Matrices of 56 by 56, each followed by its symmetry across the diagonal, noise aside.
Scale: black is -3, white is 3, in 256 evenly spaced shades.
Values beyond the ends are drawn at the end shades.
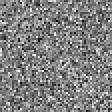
symmetric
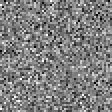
antisymmetric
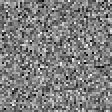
neither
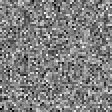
neither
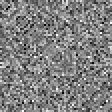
symmetric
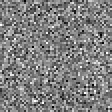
antisymmetric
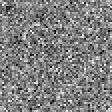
symmetric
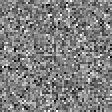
antisymmetric
